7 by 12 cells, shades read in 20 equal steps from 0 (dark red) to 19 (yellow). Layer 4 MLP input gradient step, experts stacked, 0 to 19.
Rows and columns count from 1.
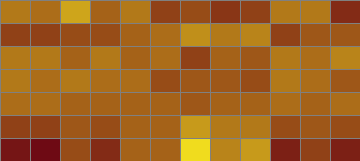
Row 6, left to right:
5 5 7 6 8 8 13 10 10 6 7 6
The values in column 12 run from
2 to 11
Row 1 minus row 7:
9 9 8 5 2 -3 -13 -7 -8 8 5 1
